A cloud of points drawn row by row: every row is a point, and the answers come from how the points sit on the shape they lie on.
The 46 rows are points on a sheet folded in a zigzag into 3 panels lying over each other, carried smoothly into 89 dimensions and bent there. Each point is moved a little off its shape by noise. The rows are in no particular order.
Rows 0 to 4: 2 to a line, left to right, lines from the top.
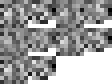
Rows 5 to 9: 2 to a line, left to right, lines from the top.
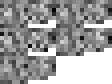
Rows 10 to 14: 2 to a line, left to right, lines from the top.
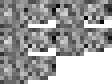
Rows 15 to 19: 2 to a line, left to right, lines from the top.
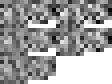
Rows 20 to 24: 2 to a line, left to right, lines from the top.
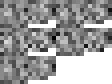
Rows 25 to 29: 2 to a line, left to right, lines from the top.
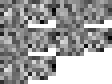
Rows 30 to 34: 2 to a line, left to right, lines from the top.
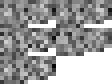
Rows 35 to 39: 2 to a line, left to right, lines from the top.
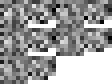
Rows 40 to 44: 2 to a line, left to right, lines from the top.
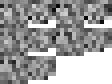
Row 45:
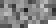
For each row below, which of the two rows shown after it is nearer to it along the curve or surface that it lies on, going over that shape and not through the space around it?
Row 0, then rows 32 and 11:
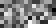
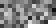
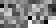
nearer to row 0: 32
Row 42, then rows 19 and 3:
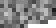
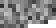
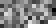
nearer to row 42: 19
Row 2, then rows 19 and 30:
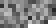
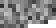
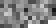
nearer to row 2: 30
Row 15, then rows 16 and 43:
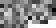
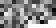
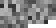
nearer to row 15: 16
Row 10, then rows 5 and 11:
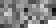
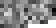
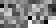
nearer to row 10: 5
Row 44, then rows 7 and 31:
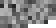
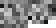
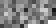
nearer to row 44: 7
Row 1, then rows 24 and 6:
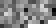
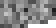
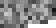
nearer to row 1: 24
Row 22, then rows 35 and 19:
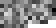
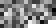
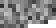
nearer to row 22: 35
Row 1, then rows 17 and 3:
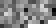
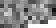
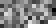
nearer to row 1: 17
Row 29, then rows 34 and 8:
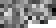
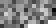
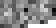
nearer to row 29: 8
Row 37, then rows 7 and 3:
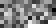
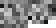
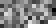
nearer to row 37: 3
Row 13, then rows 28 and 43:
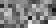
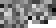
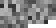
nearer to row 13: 28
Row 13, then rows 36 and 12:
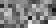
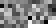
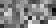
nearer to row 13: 36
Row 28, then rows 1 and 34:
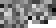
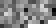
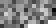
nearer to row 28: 34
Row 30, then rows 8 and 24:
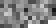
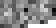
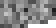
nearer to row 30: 8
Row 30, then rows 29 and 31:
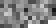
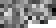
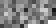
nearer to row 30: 29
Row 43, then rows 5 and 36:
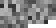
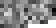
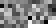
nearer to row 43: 36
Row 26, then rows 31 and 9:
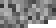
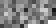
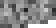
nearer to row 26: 31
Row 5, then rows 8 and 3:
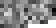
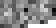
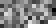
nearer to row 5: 8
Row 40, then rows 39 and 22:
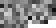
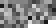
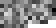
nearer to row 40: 22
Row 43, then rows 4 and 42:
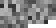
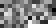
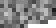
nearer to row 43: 42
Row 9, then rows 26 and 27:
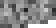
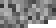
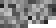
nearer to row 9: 27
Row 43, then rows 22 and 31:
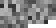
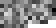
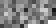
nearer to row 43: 31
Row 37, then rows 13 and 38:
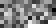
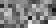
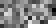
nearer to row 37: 13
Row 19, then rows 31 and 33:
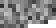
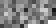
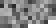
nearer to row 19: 31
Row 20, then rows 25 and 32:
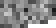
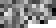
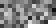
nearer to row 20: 25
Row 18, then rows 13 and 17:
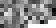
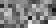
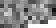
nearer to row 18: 17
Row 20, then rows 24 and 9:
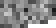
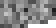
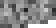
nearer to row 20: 9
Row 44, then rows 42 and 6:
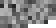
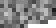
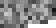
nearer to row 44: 6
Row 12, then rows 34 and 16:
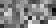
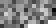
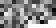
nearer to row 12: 16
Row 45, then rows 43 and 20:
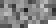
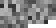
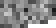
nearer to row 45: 20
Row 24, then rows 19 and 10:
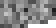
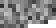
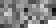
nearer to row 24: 10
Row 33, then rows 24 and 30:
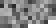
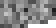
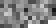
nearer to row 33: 30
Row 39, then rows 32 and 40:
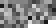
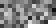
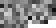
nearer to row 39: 32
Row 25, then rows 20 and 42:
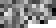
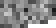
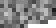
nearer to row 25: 20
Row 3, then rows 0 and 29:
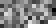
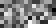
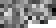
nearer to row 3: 0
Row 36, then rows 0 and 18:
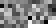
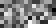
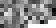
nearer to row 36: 0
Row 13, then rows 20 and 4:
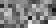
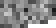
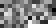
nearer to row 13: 4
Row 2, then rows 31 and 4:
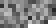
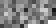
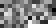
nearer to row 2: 4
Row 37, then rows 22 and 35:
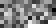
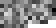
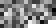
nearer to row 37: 35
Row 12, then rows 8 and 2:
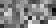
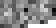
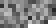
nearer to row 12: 8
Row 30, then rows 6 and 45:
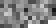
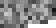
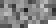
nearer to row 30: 45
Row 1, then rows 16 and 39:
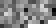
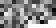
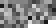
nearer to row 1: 16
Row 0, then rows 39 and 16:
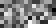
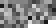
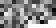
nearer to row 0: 16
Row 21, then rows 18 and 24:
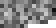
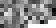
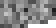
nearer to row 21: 24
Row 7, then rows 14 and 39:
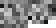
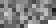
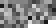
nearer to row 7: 39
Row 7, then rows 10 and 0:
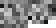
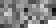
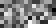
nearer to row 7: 0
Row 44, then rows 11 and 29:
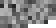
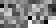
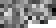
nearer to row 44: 11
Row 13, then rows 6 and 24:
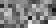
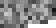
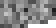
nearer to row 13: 6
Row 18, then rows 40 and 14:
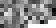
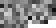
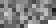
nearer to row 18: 40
